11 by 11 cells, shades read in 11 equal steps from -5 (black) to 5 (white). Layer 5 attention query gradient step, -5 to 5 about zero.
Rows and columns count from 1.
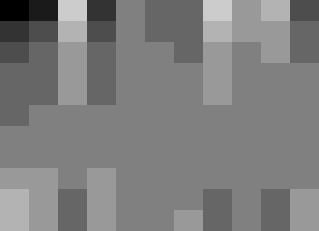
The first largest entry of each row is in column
3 3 3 3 3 2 1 1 1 1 1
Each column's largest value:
2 1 3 1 0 0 1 3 1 2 1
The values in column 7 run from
-1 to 1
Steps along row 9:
same down up down same same same same same same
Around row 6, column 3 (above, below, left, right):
1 0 0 0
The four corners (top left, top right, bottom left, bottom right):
-5 -2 2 1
